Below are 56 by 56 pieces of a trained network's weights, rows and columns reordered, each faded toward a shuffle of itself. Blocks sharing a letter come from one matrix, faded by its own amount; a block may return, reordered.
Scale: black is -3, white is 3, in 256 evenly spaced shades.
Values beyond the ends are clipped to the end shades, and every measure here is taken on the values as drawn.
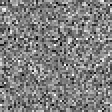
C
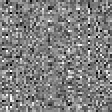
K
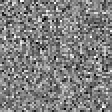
C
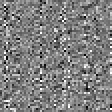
K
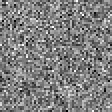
C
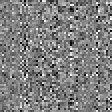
K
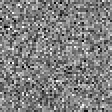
C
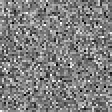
C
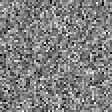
C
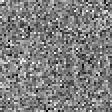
C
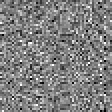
K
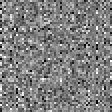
K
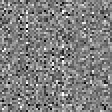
K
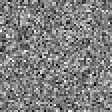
C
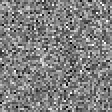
C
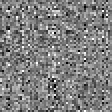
K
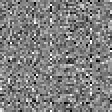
K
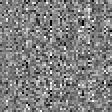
K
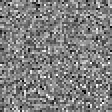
C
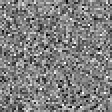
C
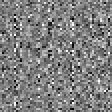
K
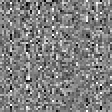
K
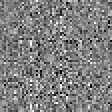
K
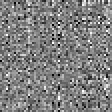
K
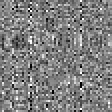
K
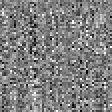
K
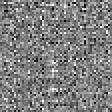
K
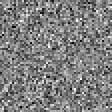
C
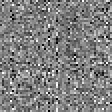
K
